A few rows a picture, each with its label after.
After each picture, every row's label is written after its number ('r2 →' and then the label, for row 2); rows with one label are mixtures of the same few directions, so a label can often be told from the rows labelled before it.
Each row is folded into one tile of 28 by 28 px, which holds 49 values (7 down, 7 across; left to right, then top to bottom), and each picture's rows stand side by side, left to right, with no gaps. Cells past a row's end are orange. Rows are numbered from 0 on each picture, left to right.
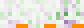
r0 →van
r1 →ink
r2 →van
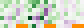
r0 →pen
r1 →pen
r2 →van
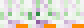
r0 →van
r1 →van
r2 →van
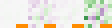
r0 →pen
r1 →pen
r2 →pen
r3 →pen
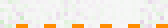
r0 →ink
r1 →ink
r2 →van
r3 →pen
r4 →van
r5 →ink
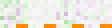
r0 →pen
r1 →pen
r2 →van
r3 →pen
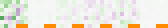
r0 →pen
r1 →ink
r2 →pen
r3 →pen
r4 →van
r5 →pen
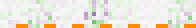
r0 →van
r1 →ink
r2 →pen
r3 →van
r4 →pen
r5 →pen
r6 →ink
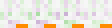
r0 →van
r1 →van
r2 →van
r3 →van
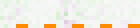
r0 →pen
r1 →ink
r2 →van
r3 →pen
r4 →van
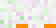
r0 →ink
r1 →pen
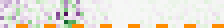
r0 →pen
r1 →ink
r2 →van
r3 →ink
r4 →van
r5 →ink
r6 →pen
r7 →ink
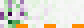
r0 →van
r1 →pen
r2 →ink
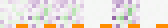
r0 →ink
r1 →pen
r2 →pen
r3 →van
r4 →pen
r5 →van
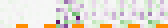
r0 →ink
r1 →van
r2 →ink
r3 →van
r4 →van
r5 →van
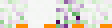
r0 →ink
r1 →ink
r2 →ink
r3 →ink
